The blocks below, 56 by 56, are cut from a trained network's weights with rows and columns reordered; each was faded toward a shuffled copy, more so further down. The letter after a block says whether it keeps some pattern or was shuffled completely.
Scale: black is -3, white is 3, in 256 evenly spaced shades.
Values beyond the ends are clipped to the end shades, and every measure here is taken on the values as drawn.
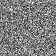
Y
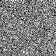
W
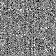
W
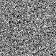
W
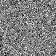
W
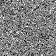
Y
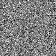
Y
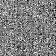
W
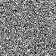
Y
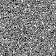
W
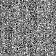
W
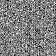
W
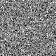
Y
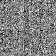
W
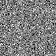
W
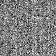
W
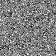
Y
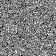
Y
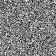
Y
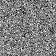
Y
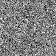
Y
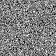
Y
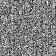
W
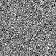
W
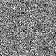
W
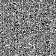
W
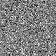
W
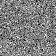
Y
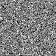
Y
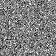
Y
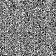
W
